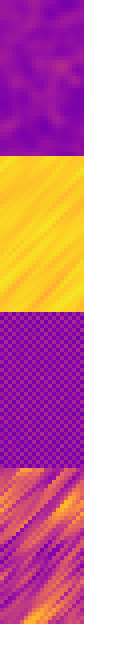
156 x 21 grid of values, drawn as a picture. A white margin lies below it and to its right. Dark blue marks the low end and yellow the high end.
The table splits into 4 rows of 1 panel. Panel 1,1: low, blotchy, faint in contrast. Panel 2,1: very high, slanting up to the right, faint in contrast. Panel 3,1: low, checkered. Panel 4,1: middling, slanting up to the right, strong in contrast.
